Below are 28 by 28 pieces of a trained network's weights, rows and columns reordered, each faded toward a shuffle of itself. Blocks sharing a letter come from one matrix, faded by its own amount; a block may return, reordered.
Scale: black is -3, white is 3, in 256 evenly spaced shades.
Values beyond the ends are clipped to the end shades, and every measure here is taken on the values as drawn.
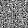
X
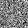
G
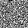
G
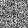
X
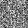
X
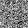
X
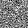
G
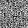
X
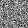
X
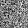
X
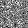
X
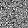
G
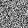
G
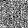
X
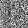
X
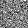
G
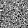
G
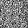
X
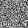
G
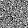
G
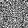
G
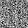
X
